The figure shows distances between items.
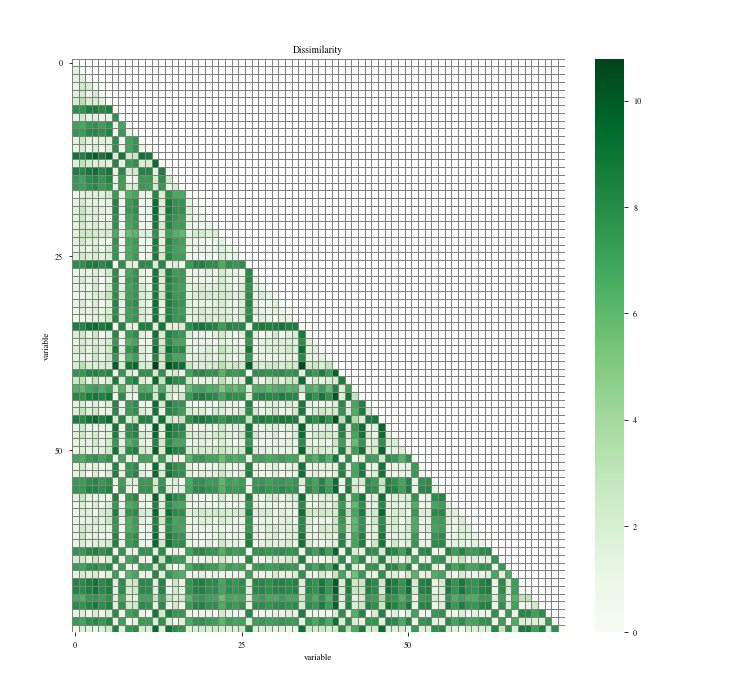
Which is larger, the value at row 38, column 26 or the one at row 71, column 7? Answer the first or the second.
the first
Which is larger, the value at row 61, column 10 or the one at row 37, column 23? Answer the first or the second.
the second
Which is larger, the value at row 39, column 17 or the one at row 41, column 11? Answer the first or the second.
the first
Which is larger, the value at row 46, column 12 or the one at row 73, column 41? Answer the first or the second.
the second
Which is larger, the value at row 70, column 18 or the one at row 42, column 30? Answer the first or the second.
the first
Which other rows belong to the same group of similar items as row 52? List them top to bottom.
0, 1, 2, 3, 4, 5, 7, 10, 11, 13, 17, 18, 19, 20, 21, 22, 23, 24, 25, 27, 28, 29, 30, 31, 32, 33, 35, 36, 37, 38, 39, 41, 44, 45, 47, 48, 49, 50, 53, 56, 57, 58, 59, 60, 61, 62, 64, 66, 71, 73
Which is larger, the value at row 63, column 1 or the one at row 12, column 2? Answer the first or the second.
the second
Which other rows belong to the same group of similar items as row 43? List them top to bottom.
6, 8, 9, 12, 14, 15, 16, 26, 34, 40, 42, 46, 51, 54, 55, 63, 65, 67, 68, 69, 70, 72
